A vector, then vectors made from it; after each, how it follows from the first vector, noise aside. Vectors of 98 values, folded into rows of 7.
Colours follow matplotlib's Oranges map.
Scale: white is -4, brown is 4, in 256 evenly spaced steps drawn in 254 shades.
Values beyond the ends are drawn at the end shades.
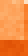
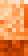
scaled up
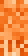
sign-scrambled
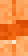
wrapped around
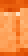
wrapped around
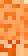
sign-scrambled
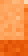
copied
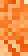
sign-scrambled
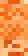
sign-scrambled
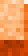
scaled up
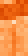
wrapped around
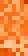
sign-scrambled
